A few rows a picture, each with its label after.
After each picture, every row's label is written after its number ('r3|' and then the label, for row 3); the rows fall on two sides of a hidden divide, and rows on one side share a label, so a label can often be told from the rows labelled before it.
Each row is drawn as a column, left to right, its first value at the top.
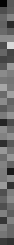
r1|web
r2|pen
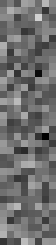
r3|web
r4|web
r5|web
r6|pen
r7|pen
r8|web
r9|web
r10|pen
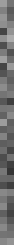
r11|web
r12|pen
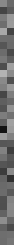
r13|pen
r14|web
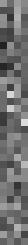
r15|web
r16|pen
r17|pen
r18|pen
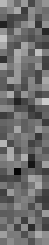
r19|pen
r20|pen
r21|pen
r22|pen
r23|web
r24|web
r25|web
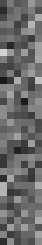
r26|web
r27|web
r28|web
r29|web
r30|pen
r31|web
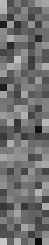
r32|pen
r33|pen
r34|pen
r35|pen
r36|web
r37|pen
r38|pen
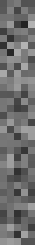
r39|web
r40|pen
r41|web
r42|pen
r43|web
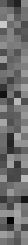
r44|web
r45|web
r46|web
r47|pen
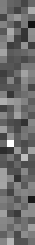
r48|web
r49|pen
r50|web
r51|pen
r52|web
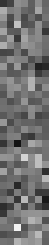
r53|pen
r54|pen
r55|web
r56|pen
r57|pen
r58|pen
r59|web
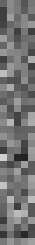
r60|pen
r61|pen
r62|web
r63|web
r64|pen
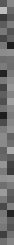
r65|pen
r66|web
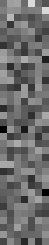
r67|pen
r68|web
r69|pen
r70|web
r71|pen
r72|pen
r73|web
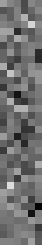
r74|pen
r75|web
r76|web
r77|web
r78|pen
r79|pen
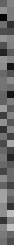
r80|pen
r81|web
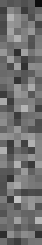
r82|pen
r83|web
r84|pen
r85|web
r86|pen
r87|pen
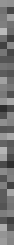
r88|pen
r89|web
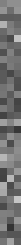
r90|pen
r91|pen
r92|pen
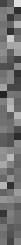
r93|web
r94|pen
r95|pen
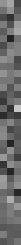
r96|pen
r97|pen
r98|web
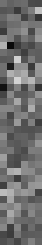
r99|pen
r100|web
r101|web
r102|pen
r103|web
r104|pen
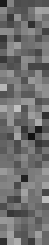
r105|web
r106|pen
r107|web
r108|pen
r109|web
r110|web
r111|web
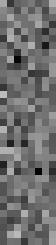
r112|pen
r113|web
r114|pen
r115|web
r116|pen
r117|pen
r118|web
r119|pen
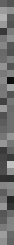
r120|web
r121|web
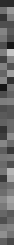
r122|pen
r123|web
